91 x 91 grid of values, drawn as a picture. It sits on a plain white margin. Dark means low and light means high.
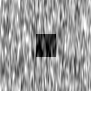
Ninth with the lowest average: centre. Odd patch: lower, in the centre. Grain: streaks running down.
